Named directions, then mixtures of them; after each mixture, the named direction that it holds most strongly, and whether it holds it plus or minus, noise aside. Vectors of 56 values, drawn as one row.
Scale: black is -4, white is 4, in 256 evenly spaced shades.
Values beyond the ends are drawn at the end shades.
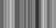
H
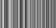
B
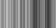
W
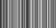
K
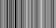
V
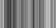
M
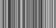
B, minus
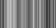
M, minus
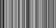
K, plus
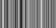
B, plus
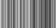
W, plus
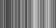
W, minus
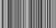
K, minus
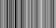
V, plus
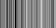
V, plus
